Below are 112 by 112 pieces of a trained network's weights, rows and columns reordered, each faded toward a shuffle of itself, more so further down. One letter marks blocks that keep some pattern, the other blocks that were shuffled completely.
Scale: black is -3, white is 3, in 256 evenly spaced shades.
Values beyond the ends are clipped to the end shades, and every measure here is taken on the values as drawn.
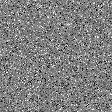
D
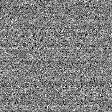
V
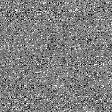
V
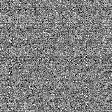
V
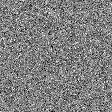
D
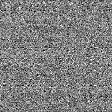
V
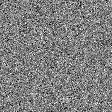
D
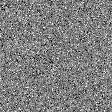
D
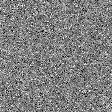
D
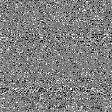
V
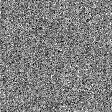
V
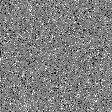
D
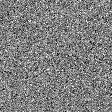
D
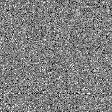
V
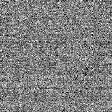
V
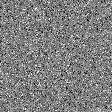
D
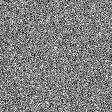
D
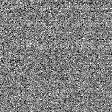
V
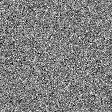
D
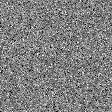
D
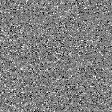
V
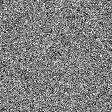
D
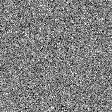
D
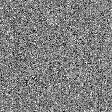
V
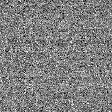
V
